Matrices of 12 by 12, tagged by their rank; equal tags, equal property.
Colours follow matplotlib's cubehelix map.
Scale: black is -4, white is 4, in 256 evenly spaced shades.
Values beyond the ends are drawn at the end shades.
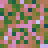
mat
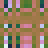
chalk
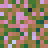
mat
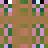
chalk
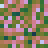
mat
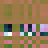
chalk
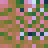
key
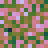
mat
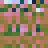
key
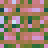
key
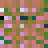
key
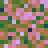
mat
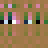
chalk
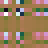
chalk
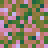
mat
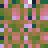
key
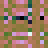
key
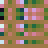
chalk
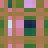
chalk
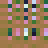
chalk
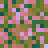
mat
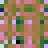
key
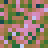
mat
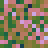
mat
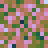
mat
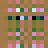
chalk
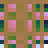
chalk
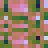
key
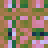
key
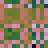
key
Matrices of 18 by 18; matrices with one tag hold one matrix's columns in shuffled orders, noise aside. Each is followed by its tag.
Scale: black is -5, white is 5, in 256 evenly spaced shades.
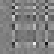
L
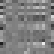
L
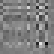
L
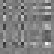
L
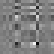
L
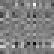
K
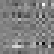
K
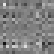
K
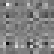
K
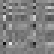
L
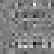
K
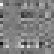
K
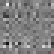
K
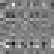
K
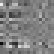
K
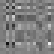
L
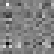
K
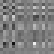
L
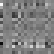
K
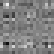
K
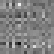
K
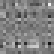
K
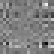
K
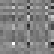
L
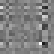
L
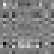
K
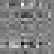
K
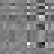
L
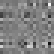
K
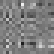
K
